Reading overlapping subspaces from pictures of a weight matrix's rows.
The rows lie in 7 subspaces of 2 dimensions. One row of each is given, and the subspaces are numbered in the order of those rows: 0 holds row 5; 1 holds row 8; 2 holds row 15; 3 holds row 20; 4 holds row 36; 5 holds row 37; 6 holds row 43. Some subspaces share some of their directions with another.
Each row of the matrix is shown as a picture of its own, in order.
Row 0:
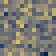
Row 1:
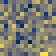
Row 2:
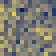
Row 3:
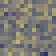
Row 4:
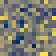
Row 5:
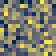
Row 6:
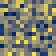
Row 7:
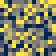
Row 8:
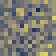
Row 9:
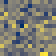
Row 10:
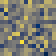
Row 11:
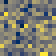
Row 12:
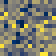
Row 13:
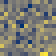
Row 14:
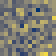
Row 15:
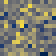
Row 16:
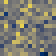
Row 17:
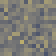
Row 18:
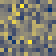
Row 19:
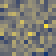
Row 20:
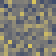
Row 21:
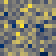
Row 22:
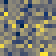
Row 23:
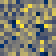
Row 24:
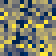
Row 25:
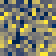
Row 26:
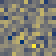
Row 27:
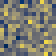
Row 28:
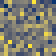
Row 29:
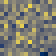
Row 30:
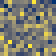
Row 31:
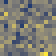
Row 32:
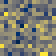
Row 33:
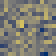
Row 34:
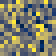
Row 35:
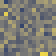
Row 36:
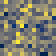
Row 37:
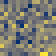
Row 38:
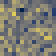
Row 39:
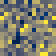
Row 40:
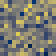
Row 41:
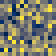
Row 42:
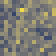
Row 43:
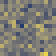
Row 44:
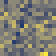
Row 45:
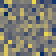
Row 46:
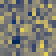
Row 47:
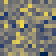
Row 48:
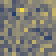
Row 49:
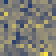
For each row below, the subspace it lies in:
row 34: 6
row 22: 2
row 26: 2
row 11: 4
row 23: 6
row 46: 6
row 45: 3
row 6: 4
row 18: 5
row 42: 1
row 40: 3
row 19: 4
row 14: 1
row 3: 4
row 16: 0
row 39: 6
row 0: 4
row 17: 2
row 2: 1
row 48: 1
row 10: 2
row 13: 5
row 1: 5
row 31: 0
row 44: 5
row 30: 3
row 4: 2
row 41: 5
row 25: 6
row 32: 4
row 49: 0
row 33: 0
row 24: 0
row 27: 0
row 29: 5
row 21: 6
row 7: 3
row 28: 3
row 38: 1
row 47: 2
